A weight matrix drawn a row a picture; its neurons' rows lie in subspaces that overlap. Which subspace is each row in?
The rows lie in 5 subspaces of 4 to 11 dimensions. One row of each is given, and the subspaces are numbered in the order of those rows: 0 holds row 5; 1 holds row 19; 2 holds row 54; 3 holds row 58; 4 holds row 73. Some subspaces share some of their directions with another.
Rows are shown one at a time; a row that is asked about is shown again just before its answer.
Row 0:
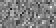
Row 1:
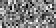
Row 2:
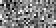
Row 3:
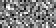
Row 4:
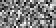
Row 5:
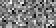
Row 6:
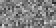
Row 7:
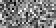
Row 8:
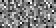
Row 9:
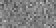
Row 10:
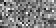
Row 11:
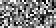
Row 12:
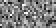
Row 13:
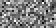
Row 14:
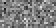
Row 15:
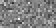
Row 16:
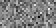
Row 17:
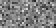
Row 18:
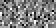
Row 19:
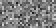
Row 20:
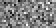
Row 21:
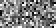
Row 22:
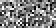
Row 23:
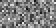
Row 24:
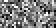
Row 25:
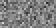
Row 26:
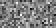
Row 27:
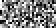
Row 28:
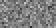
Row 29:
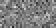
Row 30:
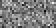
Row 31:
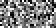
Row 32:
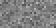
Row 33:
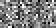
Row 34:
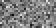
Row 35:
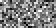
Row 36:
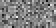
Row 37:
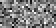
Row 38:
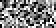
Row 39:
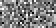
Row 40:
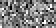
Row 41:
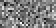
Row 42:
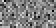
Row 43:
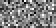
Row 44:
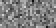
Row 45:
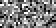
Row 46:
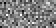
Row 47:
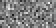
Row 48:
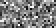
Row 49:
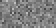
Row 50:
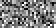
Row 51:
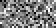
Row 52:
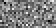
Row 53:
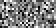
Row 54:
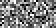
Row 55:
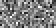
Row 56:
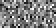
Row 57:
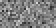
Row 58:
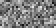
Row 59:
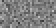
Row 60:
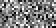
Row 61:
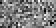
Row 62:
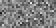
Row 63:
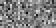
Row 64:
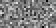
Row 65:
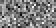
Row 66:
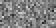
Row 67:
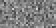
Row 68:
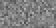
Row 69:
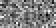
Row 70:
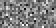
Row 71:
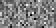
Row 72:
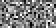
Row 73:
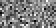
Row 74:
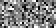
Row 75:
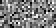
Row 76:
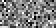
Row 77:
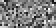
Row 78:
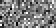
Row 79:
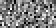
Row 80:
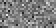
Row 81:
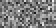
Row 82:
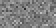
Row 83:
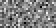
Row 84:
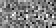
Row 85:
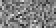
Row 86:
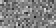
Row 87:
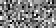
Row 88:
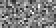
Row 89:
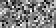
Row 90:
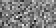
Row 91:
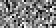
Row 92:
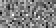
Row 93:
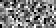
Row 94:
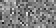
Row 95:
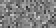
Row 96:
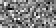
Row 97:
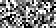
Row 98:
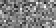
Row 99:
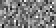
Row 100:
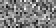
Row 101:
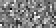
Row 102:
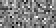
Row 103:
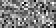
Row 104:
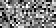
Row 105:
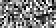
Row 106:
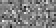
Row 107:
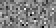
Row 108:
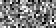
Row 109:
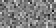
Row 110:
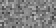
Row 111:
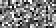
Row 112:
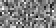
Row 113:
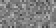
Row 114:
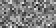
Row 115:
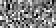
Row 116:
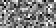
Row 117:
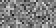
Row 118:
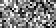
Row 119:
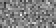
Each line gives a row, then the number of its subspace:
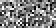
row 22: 1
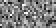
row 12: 0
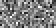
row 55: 3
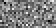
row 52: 0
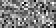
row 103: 0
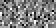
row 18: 4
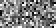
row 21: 0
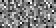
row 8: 1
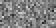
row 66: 3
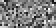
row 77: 3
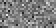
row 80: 2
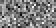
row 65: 3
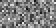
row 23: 3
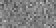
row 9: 0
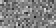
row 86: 4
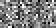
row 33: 4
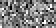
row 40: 3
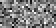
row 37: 3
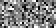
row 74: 4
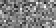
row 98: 0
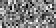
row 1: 3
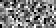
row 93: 3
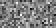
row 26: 3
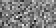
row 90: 4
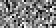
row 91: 3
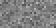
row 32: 0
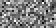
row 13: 3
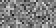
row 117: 2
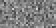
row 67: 0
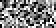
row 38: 3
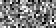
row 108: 4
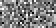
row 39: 2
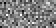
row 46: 2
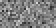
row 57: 3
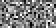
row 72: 4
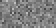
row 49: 2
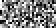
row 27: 0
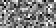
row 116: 3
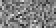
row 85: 4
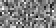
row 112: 1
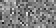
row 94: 2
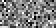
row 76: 2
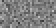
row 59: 0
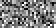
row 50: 0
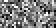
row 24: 0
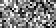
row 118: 0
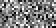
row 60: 0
